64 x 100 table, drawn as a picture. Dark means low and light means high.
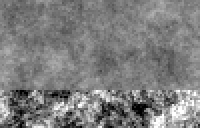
The texture is blotchy. Neither half mirrors the other. The ninth with the highest average is the bottom right. A few values lie far out on both sides of the bulk. A horizontal seam about 70% of the way down splits the table, and the top part is calmer.
